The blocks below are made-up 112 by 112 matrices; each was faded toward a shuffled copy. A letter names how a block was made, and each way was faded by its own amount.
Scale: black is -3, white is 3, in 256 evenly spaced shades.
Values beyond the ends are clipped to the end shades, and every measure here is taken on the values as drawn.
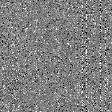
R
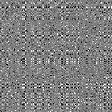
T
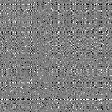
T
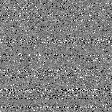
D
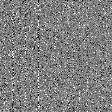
R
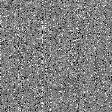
R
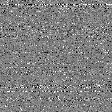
D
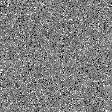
R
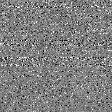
D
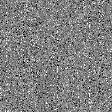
R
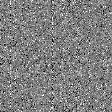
R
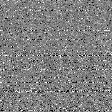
D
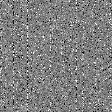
R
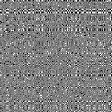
T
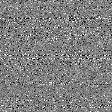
D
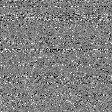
D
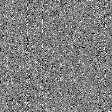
R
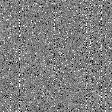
R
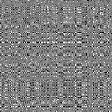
T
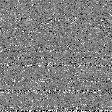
D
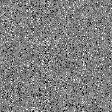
R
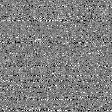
D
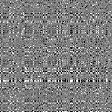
T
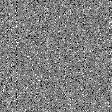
R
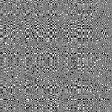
T
